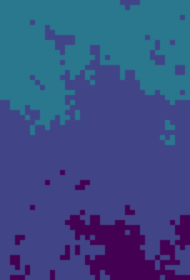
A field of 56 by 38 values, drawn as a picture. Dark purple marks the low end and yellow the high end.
Odd rows or columns: none. Grain: blotchy. Slope: up to the top.
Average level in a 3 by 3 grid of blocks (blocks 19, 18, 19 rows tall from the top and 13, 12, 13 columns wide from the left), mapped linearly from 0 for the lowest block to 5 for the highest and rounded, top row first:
5 4 5 / 2 2 2 / 1 0 0
